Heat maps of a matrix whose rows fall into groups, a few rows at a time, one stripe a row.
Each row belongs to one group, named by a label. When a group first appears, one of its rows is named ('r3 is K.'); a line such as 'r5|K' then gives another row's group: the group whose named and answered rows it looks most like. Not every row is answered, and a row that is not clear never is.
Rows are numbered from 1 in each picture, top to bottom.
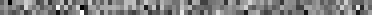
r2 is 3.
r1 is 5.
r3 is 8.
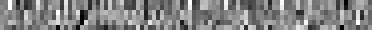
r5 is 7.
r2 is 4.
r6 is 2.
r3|3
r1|4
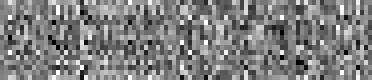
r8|5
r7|5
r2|3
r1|7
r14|8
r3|3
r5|8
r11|4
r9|8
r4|4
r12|5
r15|3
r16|7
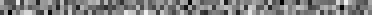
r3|5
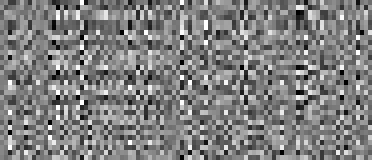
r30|4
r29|7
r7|5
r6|8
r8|7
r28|4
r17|4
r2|2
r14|3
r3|3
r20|2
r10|8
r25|5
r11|7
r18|7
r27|5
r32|7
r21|8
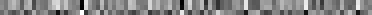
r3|8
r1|7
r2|7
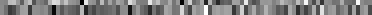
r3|8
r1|7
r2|8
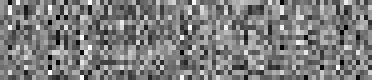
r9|2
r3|4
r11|7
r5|5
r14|5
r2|4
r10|5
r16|8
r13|2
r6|4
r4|2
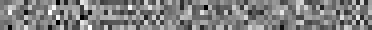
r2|7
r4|3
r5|2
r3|4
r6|5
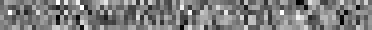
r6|7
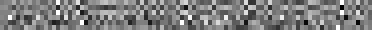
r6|5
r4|4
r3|3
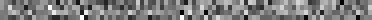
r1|2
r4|8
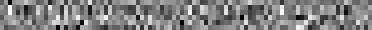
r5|7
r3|4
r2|4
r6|2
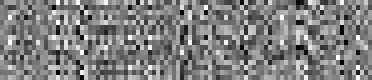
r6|2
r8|7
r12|5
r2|8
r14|7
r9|4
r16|7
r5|3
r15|2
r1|3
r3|7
